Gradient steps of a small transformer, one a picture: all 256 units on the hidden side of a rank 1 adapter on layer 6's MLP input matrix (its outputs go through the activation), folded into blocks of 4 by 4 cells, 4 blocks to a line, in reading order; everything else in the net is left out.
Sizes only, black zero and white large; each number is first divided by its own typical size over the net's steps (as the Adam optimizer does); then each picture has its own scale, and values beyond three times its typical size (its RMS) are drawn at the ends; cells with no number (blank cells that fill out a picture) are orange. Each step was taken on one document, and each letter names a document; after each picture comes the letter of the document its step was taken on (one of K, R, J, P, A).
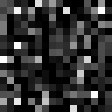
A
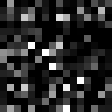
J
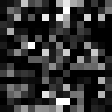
J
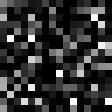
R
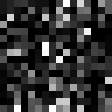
J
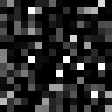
A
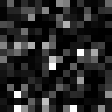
J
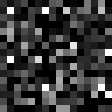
R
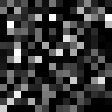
R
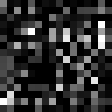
A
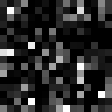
J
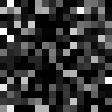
R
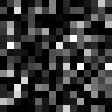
R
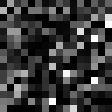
R
